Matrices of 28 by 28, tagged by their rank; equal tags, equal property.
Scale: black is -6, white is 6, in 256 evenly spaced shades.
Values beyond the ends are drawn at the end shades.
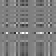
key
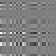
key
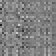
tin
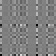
key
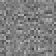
tin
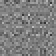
tin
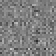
tin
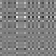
key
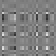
key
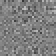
tin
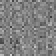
tin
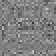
tin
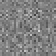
tin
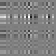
key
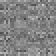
tin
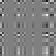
key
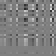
key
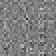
tin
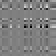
key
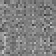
tin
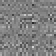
tin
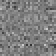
tin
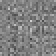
tin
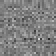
tin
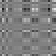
key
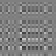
key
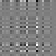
key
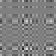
key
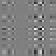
key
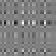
key
